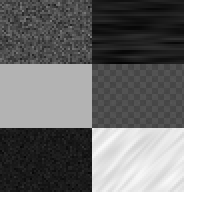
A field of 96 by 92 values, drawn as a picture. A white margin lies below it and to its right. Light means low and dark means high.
It is made of 3 by 2 panels. Panel 1,1: high, fine-grained. Panel 1,2: very high, streaked across, faint in contrast. Panel 2,1: low, flat. Panel 2,2: high, checkered, faint in contrast. Panel 3,1: very high, fine-grained, faint in contrast. Panel 3,2: very low, slanting up to the right, faint in contrast.
